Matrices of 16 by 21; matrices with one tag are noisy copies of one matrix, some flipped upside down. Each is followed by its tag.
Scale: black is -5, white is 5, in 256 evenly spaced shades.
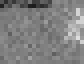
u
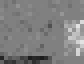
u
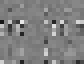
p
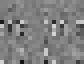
p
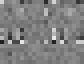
p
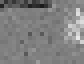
u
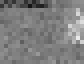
u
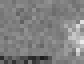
u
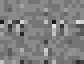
p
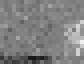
u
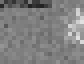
u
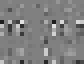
p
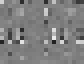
p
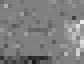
u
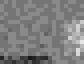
u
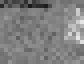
u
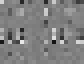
p
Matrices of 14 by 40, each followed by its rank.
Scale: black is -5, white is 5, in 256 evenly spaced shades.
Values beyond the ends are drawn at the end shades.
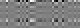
one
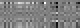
two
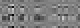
two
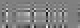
one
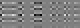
one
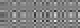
one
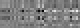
two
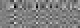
two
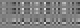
one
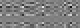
two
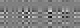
one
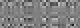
two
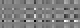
one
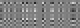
one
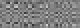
two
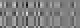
one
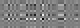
one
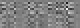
two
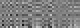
two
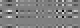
one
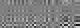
two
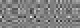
two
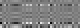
one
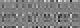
two
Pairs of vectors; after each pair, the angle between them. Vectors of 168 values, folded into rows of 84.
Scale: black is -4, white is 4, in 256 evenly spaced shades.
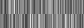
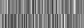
orthogonal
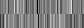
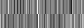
nearly opposite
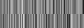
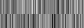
orthogonal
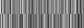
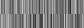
partly aligned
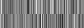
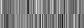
nearly parallel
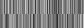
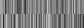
partly opposed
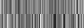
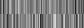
nearly opposite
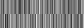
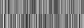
partly opposed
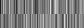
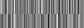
orthogonal
